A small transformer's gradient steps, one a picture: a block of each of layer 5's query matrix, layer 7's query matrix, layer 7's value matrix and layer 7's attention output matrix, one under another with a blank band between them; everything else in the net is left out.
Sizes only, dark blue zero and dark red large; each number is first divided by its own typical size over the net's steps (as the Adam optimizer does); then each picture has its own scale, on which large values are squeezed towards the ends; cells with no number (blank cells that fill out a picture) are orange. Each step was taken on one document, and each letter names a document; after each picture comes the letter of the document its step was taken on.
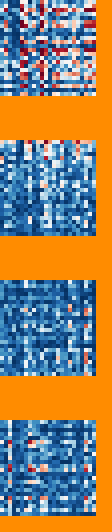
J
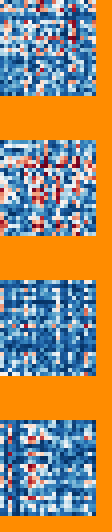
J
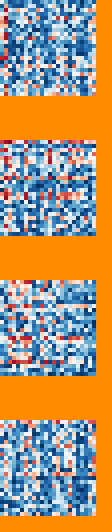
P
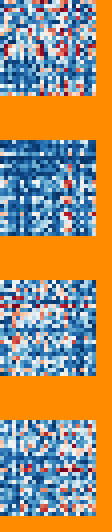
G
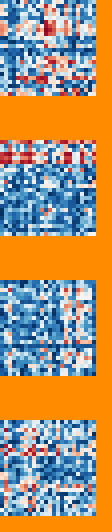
P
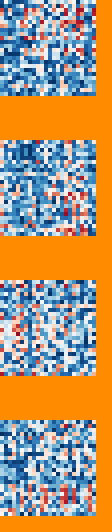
G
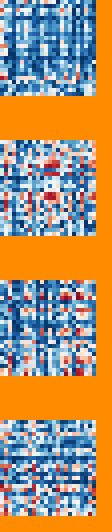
P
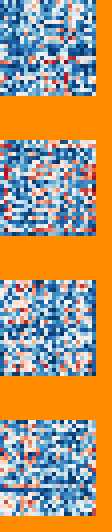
P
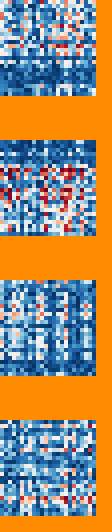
G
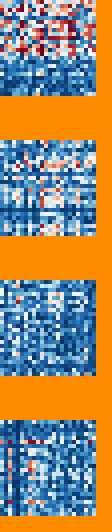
J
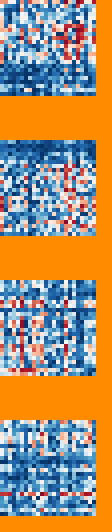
G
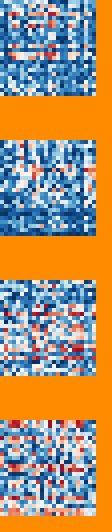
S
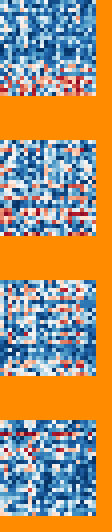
P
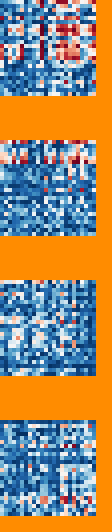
G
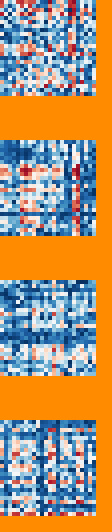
S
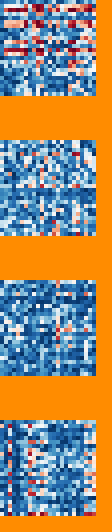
J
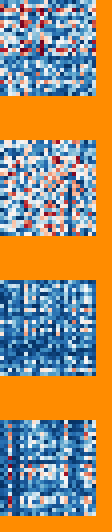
J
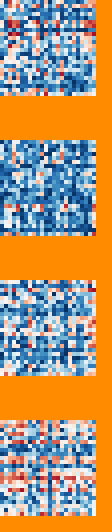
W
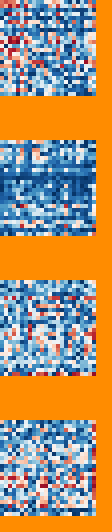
W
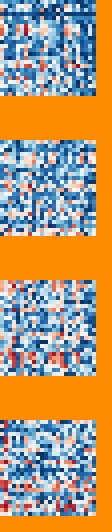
P
